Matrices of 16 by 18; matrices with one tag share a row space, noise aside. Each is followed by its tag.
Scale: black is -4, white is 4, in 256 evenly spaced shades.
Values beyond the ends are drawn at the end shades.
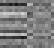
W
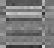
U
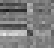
W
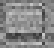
U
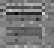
U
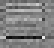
U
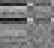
W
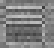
U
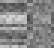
W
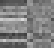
W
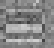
U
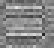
U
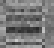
U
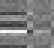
W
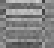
U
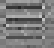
U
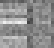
W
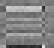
U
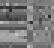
W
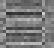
U
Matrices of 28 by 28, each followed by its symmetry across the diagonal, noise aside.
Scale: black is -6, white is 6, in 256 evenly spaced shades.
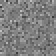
symmetric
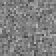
antisymmetric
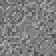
symmetric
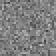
antisymmetric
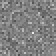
symmetric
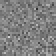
antisymmetric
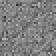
symmetric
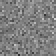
antisymmetric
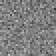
antisymmetric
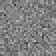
symmetric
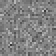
symmetric
